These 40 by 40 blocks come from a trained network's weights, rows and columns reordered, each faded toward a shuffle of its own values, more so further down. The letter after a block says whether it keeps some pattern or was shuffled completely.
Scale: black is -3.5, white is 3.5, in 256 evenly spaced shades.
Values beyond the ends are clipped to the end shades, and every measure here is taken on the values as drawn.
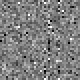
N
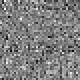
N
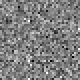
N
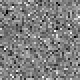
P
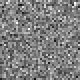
P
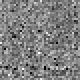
N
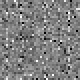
N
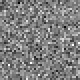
P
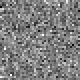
P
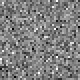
P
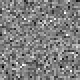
P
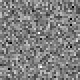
P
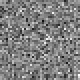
N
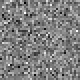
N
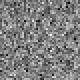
N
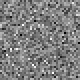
P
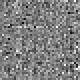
N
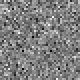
P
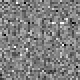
N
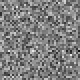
N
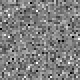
P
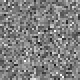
P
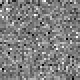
P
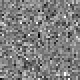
N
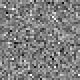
P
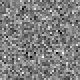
P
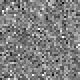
P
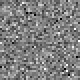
P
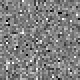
N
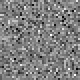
P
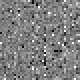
N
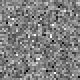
P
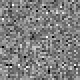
N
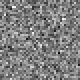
P
